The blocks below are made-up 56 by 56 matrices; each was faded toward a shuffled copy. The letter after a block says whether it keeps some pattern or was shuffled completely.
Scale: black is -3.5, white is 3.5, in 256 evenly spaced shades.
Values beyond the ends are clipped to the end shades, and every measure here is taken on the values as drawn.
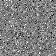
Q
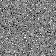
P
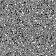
Q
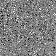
P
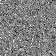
P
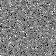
P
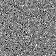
Q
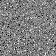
P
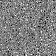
Q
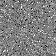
Q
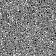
Q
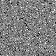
P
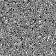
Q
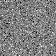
P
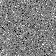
P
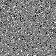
P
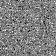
Q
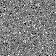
P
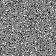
P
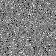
P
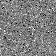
P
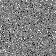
P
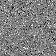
P
